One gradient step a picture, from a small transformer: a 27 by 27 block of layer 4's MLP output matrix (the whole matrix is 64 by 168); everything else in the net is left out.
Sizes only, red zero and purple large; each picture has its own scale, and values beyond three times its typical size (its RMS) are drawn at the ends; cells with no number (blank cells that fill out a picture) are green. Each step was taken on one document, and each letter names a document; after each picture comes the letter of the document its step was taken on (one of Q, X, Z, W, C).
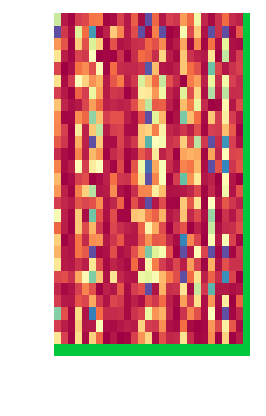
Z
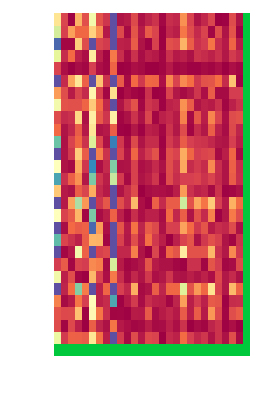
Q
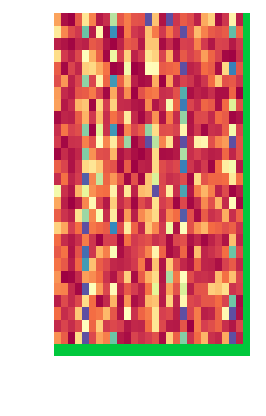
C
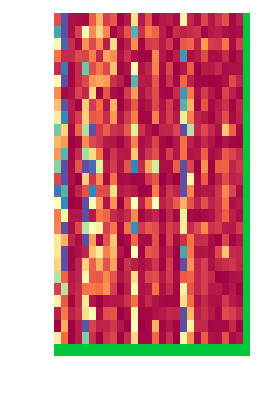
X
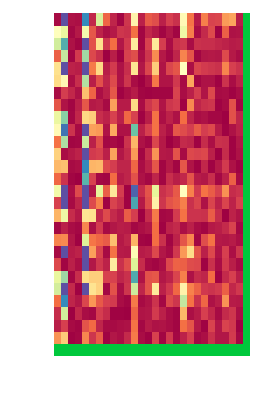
X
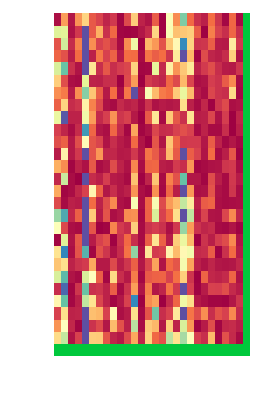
X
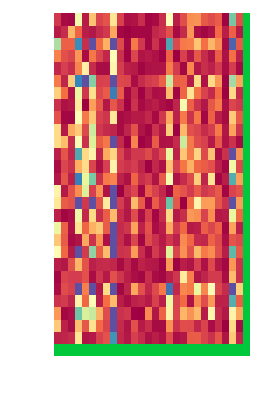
Q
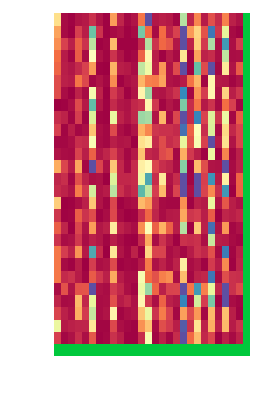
Z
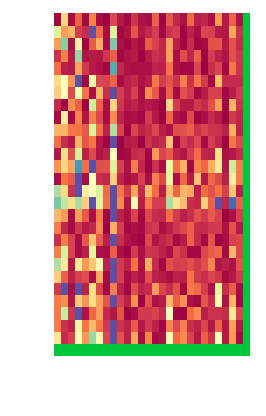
Q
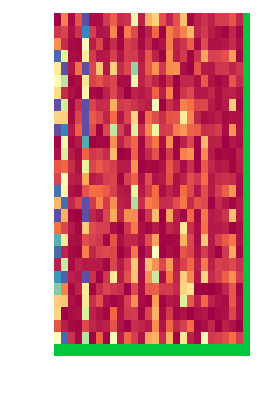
X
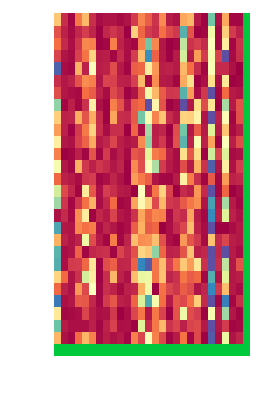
Z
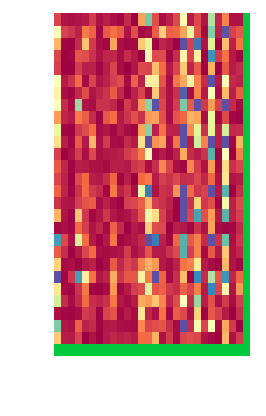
Z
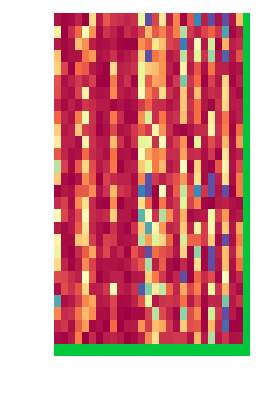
Z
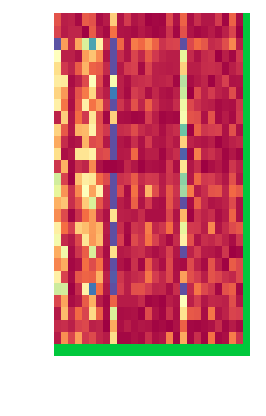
Q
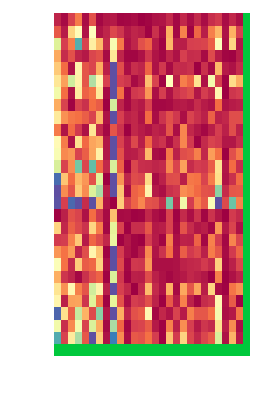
Q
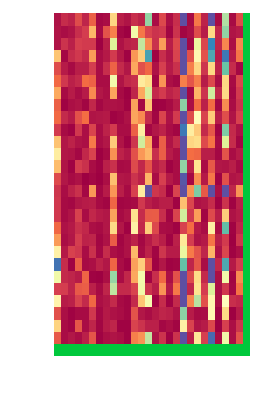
Z
